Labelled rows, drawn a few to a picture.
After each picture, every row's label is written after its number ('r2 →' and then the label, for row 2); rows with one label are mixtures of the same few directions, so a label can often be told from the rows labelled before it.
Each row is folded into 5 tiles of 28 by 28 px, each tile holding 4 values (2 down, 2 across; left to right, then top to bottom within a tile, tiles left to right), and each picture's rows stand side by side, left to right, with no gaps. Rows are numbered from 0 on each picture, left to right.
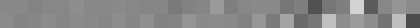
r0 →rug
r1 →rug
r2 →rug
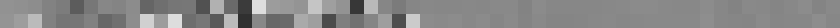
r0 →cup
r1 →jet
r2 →rug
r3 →jet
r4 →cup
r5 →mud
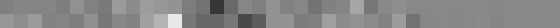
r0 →jet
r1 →cup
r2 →rug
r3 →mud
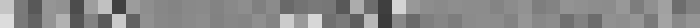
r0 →mud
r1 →mud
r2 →jet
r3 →jet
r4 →jet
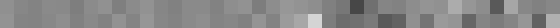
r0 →mud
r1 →mud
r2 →cup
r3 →rug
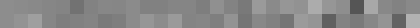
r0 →cup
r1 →jet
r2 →rug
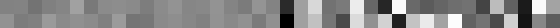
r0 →rug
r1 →mud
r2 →mud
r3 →jet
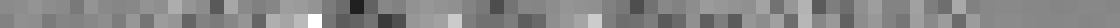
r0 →rug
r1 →rug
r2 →cup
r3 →cup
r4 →cup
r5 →jet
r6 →mud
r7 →cup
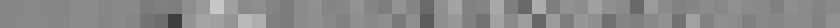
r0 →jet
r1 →cup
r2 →mud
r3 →mud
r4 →rug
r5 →rug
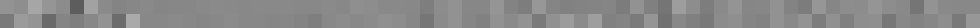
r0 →rug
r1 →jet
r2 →cup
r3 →mud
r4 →jet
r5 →mud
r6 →rug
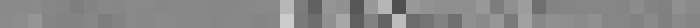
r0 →cup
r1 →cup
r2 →mud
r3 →jet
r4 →jet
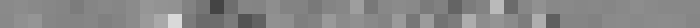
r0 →cup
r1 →cup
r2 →rug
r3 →rug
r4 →cup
